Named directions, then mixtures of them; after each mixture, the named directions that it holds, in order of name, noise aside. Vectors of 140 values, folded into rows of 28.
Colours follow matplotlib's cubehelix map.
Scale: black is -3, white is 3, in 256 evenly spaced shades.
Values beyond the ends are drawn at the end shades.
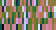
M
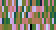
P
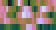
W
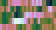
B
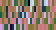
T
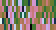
P, T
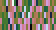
M, P, T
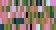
B, M, P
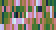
B, M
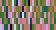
P, T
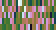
P, W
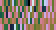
T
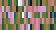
P, W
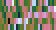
B, M, T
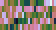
B, T, W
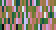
M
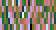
P, T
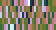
T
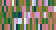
B, M, T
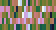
B, P, W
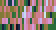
M, T, W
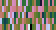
P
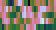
W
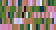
B, P, W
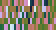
T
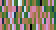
P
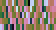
T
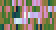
B, M, W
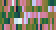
B, M
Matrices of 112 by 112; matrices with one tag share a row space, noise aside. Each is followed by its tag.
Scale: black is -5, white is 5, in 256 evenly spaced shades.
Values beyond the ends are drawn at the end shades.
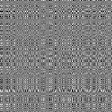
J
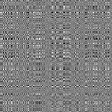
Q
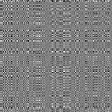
Q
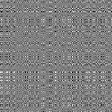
J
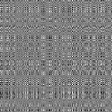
J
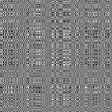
Q
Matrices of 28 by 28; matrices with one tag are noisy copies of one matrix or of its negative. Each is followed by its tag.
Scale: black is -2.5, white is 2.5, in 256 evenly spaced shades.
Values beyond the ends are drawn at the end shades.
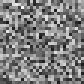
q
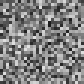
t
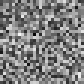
t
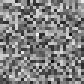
q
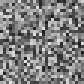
t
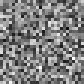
t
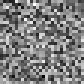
q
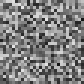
q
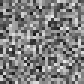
t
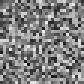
t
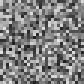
t
